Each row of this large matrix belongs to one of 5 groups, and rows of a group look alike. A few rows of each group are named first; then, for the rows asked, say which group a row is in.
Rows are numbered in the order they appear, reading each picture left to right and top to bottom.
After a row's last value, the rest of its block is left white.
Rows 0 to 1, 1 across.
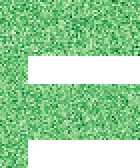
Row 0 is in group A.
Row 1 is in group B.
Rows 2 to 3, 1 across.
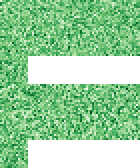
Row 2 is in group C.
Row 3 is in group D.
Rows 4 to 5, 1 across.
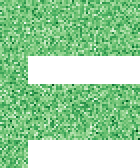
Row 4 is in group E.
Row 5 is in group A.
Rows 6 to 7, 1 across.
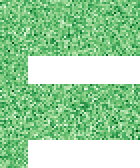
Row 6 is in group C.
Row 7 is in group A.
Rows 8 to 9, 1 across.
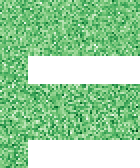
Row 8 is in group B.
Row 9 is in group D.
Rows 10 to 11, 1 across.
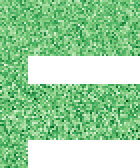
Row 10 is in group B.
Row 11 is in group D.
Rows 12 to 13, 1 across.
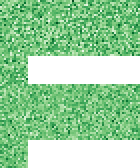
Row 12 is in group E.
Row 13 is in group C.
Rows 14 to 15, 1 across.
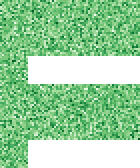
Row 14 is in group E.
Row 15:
A
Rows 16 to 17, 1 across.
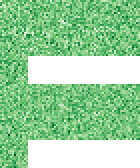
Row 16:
C
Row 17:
C
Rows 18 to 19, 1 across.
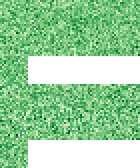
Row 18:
A
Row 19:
C
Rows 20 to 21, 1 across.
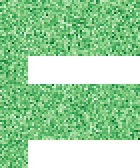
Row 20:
C
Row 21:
A
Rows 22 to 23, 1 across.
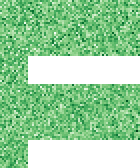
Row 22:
B
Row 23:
A
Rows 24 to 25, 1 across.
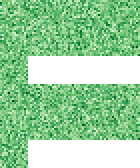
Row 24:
D
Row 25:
B
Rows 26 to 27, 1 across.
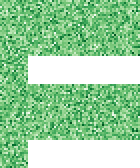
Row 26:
B
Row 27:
E
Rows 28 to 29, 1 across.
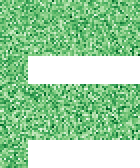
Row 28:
A
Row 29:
D
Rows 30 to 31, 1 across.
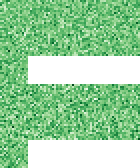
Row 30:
C
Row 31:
A
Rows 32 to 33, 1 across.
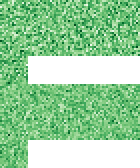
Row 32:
D
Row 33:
C
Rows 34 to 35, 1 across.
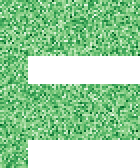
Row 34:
A
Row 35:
D
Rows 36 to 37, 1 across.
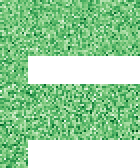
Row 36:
C
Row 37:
D
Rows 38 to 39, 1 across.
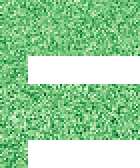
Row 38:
D
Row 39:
D
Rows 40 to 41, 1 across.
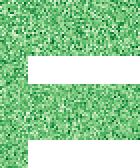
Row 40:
D
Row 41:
C
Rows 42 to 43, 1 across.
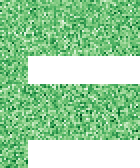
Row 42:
C
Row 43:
D
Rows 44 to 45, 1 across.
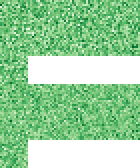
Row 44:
E
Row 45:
B
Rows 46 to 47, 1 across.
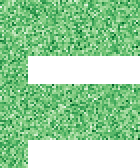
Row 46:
D
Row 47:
A
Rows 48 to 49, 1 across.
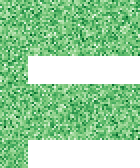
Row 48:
B
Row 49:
A
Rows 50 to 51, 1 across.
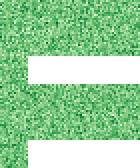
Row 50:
E
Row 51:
D
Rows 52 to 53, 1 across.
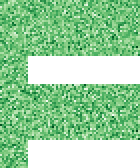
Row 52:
D
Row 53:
D
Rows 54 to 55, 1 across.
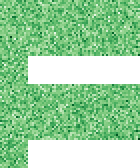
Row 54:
B
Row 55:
A
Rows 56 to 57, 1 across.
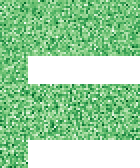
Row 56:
E
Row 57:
E
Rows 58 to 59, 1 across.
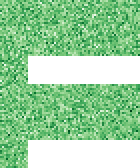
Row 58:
B
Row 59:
C
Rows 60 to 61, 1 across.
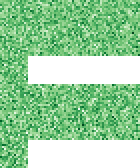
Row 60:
B
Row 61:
B
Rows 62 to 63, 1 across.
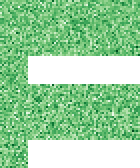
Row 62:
A
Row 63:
E
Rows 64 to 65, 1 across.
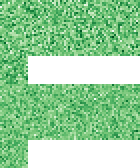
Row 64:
D
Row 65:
A
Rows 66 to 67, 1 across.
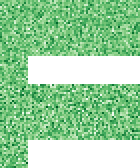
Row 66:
E
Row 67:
E
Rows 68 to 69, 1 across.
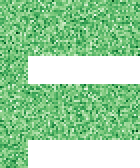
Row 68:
A
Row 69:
D
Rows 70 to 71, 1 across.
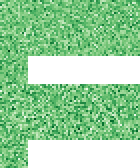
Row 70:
C
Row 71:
D
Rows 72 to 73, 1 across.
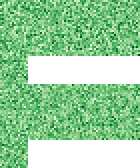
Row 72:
D
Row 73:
B
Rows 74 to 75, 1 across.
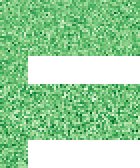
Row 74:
C
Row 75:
D
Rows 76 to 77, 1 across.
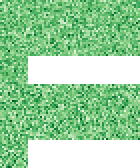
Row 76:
C
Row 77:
B
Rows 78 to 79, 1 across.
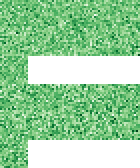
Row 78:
A
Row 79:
D
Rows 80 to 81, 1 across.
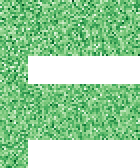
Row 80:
B
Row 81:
B
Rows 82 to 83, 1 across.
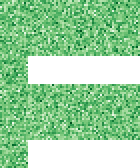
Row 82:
D
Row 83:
E
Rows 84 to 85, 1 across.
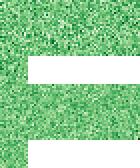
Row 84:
C
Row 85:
A
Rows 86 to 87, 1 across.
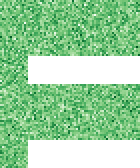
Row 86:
B
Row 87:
C
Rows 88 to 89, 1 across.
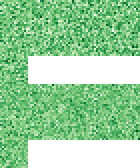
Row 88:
E
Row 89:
A
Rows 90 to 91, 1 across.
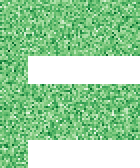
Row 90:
C
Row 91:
E
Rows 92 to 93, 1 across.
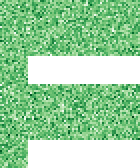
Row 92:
E
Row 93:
C
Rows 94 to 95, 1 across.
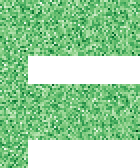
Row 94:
B
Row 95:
B
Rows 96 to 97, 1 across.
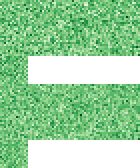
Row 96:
A
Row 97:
A
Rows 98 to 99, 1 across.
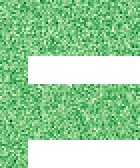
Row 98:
E
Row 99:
B
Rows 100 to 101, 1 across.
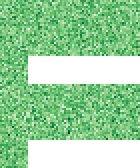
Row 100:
B
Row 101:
C
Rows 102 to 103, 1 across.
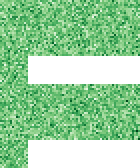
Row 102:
B
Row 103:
A
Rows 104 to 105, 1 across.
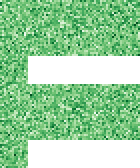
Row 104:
C
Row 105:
C
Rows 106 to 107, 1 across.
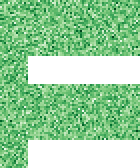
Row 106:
D
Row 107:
B
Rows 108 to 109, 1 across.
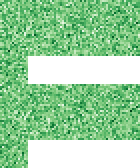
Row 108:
C
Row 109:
C
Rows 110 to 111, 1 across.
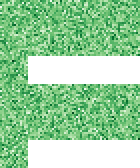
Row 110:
D
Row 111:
B
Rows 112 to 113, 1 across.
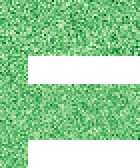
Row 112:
A
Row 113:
B
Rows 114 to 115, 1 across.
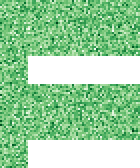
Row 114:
E
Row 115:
E
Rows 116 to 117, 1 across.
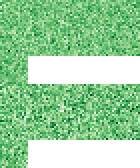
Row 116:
C
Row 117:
C
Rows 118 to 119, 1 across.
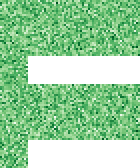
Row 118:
D
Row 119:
B
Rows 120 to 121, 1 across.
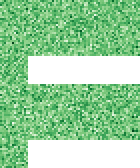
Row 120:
A
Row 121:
E
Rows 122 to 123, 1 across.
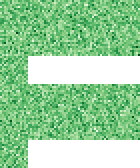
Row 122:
A
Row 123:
B
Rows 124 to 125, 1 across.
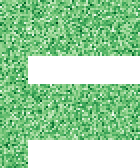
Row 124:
E
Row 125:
E
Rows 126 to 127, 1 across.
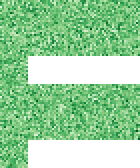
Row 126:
D
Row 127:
A
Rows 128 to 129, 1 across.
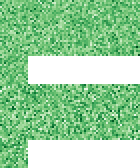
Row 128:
A
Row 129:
D
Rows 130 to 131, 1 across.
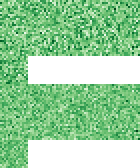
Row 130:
D
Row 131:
A
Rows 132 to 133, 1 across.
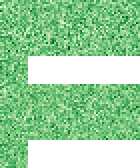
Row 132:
C
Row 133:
C
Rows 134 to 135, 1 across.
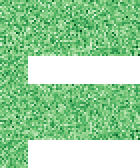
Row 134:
A
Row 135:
A
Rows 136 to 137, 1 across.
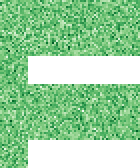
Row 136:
C
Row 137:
B
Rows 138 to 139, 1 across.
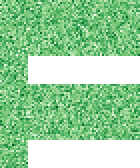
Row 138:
B
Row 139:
E
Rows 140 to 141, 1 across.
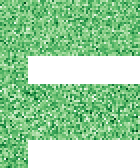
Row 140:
E
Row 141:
D
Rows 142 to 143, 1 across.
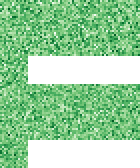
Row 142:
B
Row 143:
C
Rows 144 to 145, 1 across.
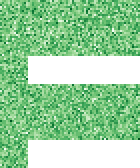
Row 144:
E
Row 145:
B
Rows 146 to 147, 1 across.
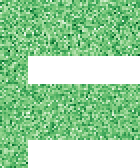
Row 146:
C
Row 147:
E
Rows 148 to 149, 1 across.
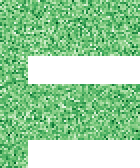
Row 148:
E
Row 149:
C
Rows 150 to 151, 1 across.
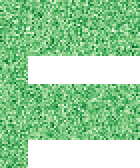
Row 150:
E
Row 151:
B
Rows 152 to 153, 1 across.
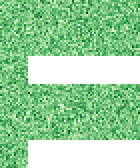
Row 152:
E
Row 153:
C
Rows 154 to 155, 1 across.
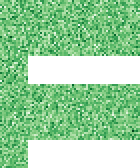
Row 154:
B
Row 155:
E
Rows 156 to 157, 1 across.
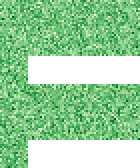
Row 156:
B
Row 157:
D
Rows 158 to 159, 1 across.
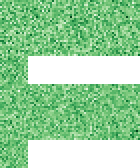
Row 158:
A
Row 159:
A
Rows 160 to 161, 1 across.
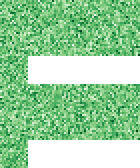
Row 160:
A
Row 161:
D
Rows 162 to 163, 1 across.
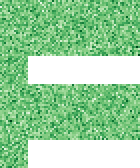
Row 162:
A
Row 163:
B
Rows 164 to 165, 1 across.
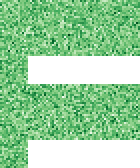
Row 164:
C
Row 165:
D
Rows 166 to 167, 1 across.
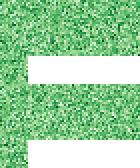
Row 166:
D
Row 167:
E
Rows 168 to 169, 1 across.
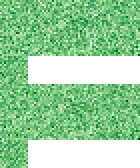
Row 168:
A
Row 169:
A
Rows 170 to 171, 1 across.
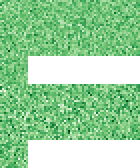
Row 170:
C
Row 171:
C
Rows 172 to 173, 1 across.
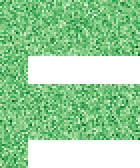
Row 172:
A
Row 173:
B
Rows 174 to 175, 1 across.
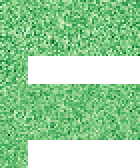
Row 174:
C
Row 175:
C
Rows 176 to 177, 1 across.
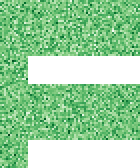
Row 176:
E
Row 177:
C
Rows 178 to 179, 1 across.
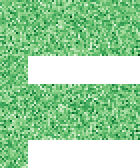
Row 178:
A
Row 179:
A
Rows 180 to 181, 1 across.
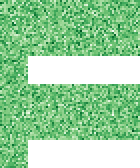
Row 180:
D
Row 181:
E
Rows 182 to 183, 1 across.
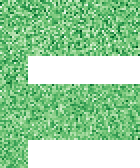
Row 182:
D
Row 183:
A
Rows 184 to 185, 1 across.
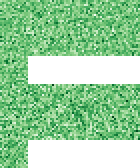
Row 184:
E
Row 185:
A
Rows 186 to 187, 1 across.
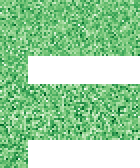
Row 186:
B
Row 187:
D
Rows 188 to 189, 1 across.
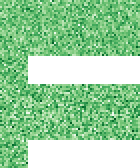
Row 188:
B
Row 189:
E
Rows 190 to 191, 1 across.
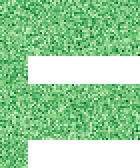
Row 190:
D
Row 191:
A
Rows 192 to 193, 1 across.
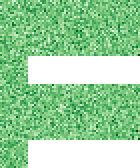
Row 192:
D
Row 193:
A
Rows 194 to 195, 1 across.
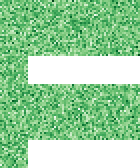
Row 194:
A
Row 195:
B
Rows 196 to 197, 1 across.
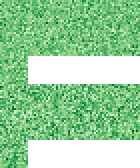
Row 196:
E
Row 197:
D
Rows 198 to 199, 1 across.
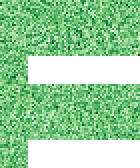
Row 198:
D
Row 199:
E
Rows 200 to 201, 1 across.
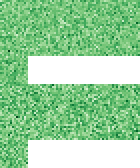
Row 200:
C
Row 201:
A
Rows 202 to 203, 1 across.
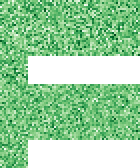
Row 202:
D
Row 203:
B
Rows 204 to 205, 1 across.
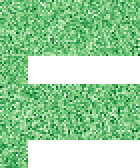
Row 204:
A
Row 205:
D
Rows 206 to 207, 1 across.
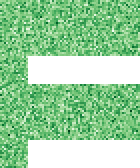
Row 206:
E
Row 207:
C
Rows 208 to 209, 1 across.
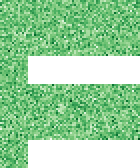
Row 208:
C
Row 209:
A
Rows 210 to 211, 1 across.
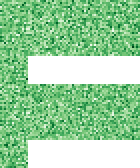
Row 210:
E
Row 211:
E
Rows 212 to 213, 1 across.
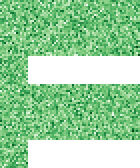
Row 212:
A
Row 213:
E
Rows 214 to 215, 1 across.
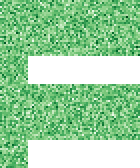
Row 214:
A
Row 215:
E
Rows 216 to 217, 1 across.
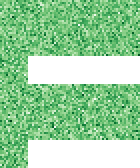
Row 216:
B
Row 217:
B
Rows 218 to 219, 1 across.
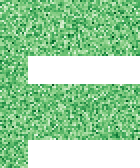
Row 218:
C
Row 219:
A
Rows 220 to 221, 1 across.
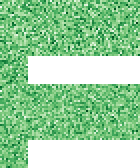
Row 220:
D
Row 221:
D
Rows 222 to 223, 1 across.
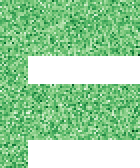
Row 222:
A
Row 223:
E
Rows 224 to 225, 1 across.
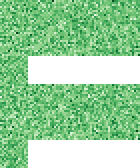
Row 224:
A
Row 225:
A
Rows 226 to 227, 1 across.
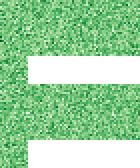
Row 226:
E
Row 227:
E
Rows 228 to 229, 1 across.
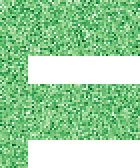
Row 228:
B
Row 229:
E
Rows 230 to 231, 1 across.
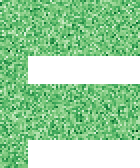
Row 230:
C
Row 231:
D
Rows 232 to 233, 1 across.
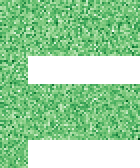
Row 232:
E
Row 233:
A
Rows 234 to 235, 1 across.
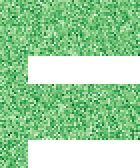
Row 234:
B
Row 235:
A
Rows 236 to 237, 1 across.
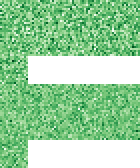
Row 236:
E
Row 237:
B
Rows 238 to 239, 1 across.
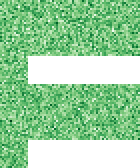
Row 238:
E
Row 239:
B
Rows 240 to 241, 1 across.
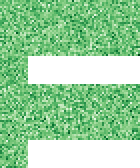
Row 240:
A
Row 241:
C
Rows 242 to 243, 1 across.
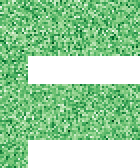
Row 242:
D
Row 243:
C
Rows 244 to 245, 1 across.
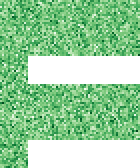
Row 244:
B
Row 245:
D
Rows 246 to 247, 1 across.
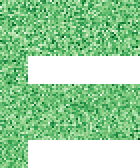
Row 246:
D
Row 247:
A
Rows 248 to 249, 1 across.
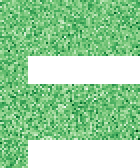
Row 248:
C
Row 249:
A
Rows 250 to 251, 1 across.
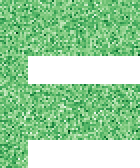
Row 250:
A
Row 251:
C
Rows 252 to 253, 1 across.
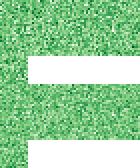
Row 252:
E
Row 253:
E
